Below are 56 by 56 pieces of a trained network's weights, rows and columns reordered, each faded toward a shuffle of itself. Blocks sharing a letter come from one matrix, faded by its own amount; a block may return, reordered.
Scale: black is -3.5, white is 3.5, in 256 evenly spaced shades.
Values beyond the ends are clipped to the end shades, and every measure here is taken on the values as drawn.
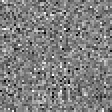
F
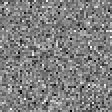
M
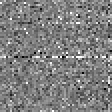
F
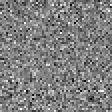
M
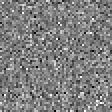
M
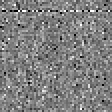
F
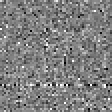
F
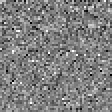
M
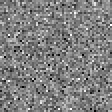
M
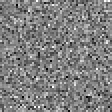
M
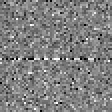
F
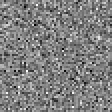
M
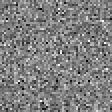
M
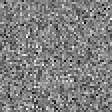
M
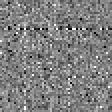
F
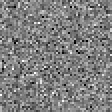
M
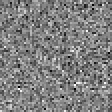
M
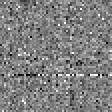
F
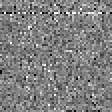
F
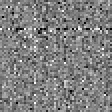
F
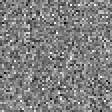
M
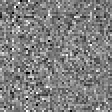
F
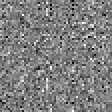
F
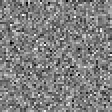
M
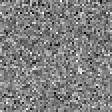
M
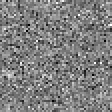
M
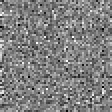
F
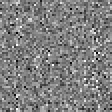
F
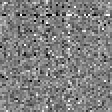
F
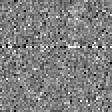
F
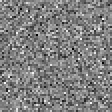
M
